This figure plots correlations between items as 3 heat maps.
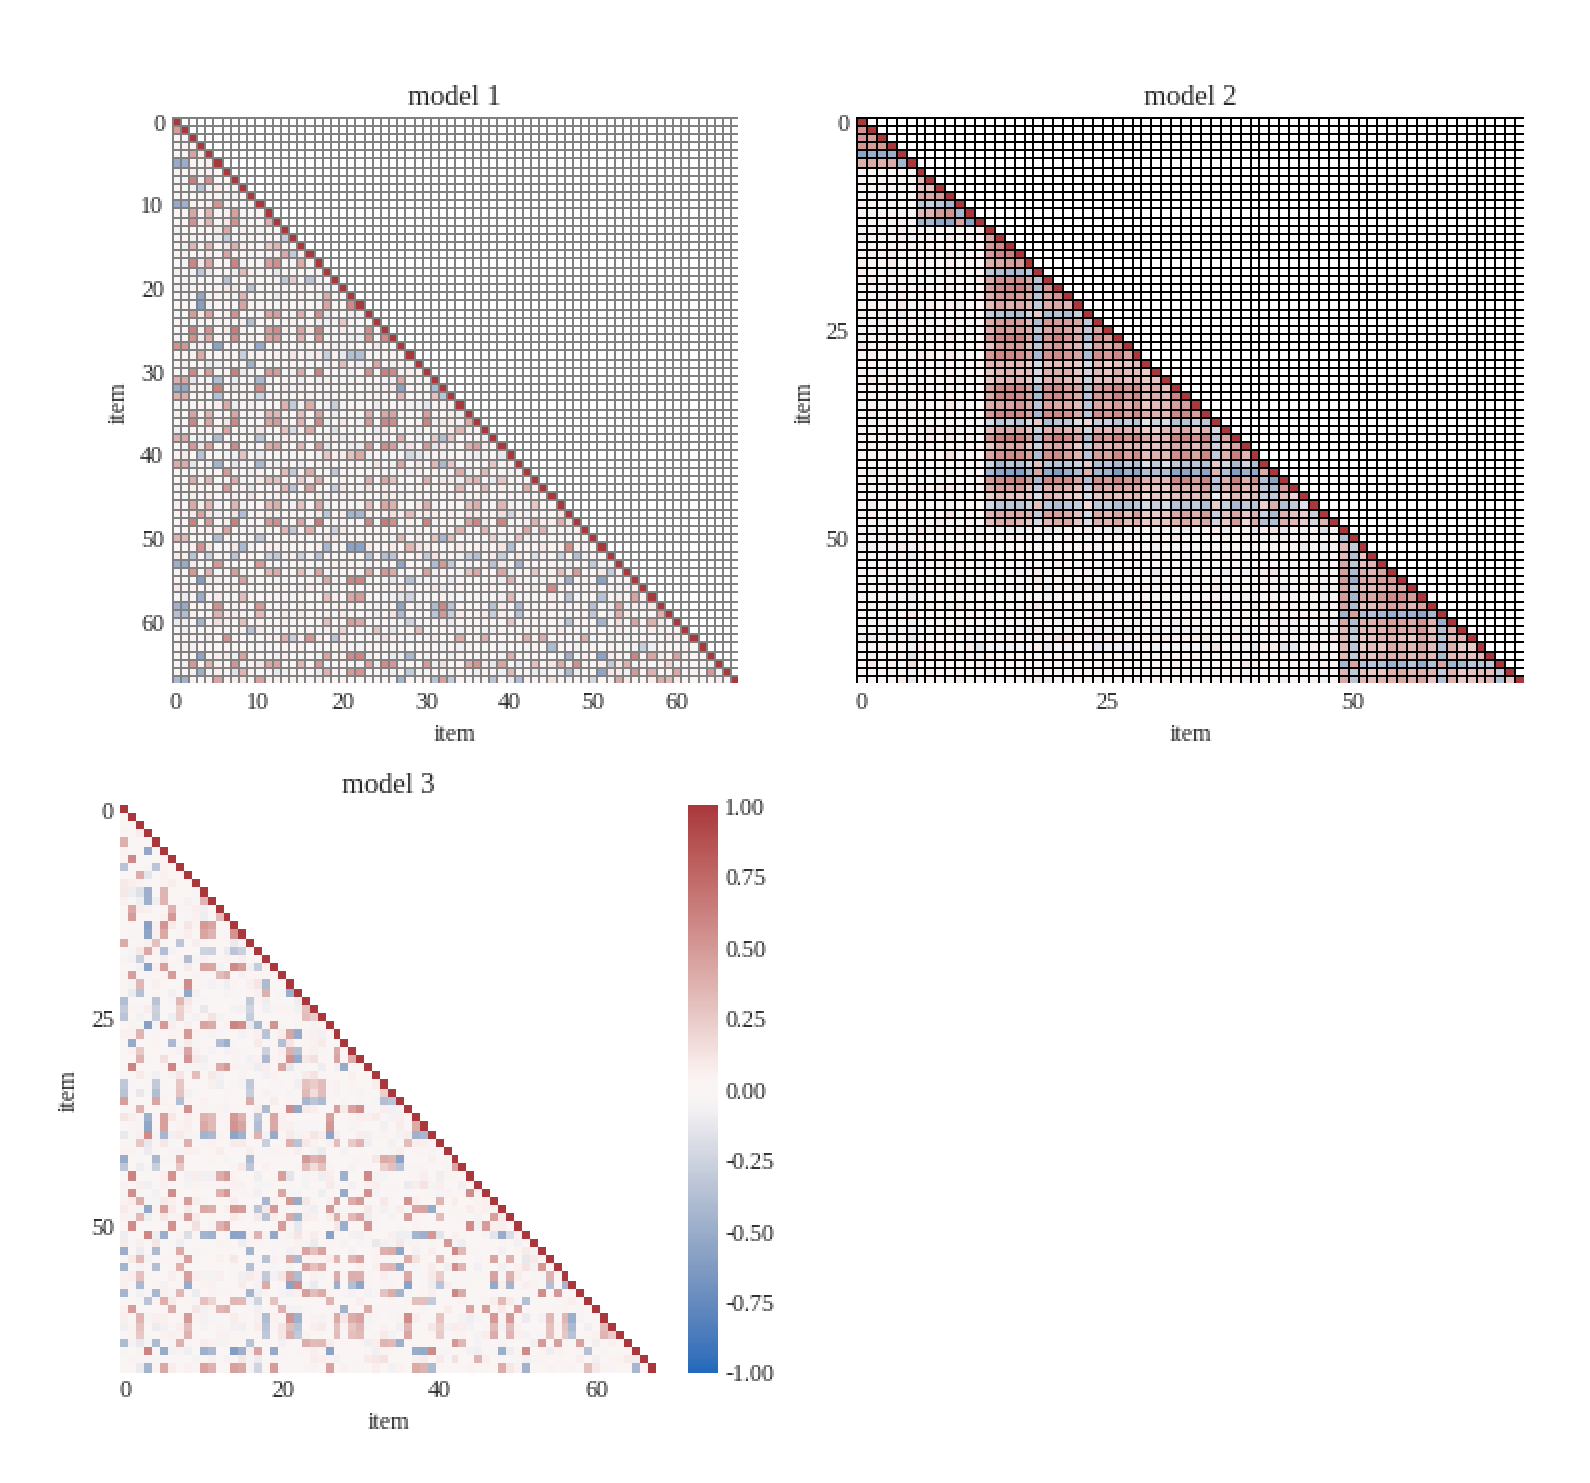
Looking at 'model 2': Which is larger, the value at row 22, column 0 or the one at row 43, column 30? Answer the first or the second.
the second
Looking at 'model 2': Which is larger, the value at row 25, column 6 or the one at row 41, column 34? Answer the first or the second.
the first
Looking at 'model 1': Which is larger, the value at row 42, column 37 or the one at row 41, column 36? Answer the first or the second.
the first
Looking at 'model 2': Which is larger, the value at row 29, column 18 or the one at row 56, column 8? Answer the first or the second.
the second
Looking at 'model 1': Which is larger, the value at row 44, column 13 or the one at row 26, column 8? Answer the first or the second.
the first
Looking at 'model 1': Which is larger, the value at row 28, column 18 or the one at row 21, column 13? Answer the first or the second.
the second
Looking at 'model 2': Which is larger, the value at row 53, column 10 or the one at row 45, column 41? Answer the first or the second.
the first
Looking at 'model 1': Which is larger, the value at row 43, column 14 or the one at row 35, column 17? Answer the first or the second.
the second
